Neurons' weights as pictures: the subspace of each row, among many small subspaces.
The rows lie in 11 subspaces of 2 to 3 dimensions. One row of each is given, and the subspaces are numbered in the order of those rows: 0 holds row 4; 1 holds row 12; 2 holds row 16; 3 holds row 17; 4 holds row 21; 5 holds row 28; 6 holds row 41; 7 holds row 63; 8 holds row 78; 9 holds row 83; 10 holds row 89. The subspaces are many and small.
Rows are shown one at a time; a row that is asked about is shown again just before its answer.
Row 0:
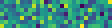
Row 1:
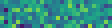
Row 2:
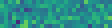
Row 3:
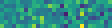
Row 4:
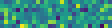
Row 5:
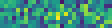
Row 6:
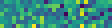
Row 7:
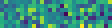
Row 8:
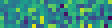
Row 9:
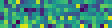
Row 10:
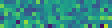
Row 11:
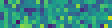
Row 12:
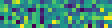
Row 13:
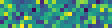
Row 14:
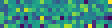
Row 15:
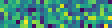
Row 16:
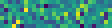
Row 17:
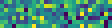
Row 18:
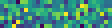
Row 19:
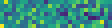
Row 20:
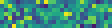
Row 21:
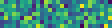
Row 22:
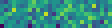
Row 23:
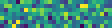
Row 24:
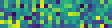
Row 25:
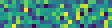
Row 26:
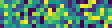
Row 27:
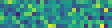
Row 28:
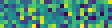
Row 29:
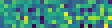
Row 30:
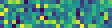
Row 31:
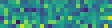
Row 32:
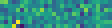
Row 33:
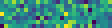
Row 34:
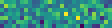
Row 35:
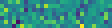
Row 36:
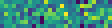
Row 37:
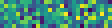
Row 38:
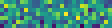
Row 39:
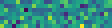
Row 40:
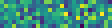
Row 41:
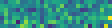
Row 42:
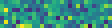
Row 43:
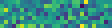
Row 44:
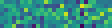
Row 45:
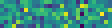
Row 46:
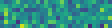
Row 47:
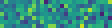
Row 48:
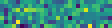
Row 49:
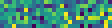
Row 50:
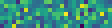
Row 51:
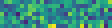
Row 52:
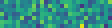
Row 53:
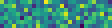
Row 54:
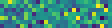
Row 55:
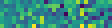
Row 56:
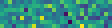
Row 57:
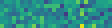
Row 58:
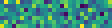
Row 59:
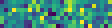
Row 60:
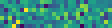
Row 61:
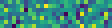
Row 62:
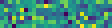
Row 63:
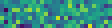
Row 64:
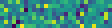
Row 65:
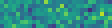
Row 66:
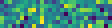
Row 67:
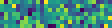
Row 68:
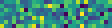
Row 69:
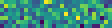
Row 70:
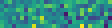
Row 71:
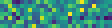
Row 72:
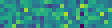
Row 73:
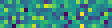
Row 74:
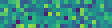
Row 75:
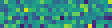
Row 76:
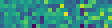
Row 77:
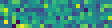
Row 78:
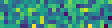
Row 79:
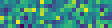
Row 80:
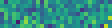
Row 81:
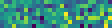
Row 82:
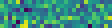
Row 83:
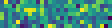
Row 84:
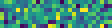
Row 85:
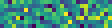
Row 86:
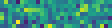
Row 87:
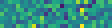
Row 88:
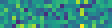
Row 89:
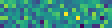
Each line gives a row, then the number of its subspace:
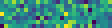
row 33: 2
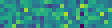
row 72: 6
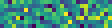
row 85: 1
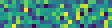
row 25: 2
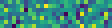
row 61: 2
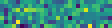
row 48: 8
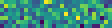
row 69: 10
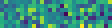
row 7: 5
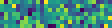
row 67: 9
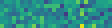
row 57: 8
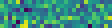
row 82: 10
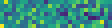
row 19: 7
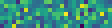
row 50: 5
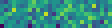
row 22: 7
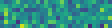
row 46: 0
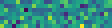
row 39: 9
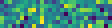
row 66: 1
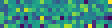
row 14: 2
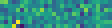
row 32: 7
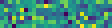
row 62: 1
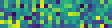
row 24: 4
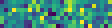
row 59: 7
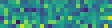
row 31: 6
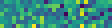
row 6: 8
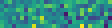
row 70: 3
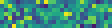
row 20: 1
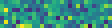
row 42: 7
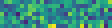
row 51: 10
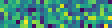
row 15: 5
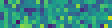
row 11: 9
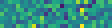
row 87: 0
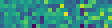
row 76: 8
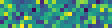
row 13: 1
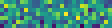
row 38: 10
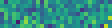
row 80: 4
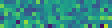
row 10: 10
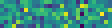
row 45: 6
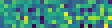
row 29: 3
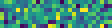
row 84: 0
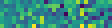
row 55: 8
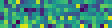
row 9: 9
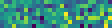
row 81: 3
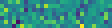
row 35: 2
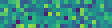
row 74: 0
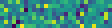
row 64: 2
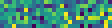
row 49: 3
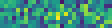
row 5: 0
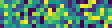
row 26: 0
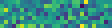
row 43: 7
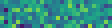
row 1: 7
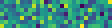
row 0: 4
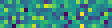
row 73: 3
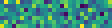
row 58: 4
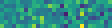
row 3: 6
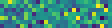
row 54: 10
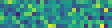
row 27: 10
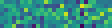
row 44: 8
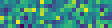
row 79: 1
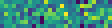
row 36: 0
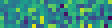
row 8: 6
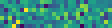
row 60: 3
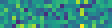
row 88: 0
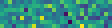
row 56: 1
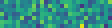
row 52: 4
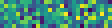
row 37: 5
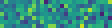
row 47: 4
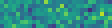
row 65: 4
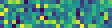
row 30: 2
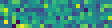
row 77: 7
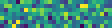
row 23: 9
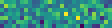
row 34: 10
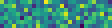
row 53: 9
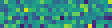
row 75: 2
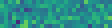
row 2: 10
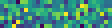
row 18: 5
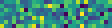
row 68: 6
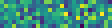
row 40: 5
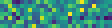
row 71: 1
